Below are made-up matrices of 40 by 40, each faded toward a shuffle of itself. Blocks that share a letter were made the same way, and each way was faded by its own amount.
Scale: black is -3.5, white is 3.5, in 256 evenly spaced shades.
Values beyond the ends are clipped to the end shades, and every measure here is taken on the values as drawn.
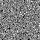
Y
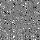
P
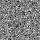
Y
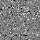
P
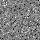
Y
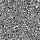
Y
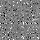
P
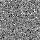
Y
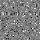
P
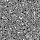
Y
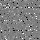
P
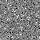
Y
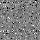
P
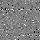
P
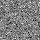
Y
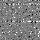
P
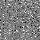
P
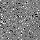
P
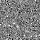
Y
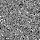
Y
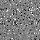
P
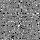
P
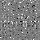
P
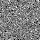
Y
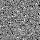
Y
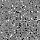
P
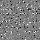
P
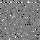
P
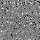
P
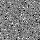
Y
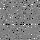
P
